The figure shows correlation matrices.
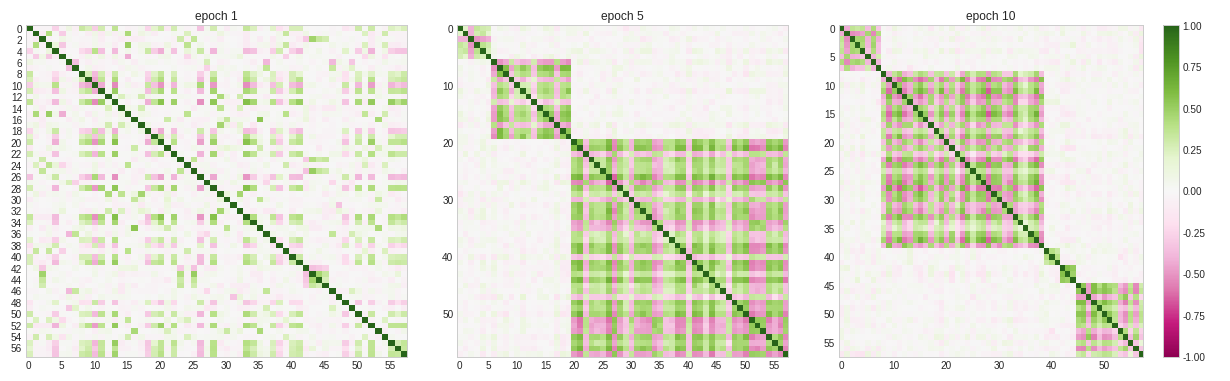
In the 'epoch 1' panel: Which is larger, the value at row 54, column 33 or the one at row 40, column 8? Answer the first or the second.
the second
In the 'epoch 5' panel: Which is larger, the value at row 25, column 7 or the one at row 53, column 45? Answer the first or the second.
the first
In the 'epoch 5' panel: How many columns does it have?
58
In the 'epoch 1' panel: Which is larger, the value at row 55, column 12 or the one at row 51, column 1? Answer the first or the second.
the second
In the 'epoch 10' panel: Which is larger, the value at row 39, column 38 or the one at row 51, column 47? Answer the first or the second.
the first
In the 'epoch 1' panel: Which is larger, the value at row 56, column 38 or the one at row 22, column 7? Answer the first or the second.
the second
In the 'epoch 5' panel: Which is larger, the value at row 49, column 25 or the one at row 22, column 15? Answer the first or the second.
the first
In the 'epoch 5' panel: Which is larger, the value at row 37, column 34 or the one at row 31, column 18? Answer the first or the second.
the second
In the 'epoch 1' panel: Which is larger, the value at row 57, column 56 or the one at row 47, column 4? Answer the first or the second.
the first
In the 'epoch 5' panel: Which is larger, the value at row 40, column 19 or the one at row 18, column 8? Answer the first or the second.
the second
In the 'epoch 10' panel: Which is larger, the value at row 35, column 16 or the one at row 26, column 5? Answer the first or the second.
the first
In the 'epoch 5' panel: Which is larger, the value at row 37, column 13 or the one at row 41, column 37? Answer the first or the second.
the second
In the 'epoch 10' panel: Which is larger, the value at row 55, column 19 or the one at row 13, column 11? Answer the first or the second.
the first
